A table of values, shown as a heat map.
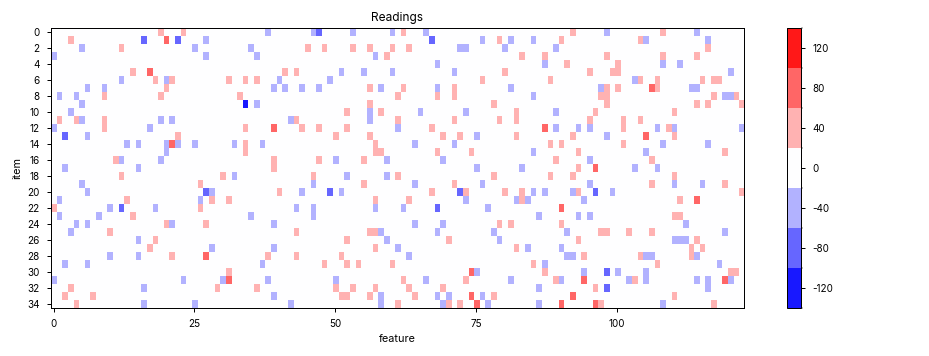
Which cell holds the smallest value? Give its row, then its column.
9, 34
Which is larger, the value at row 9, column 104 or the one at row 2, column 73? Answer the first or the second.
the first
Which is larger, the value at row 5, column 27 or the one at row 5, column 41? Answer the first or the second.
the second
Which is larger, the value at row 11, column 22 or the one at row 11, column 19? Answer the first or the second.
the first
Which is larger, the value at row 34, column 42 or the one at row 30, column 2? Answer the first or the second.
the second
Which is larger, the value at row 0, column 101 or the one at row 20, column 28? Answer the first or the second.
the first
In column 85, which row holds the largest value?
29
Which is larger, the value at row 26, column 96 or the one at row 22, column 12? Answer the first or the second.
the first
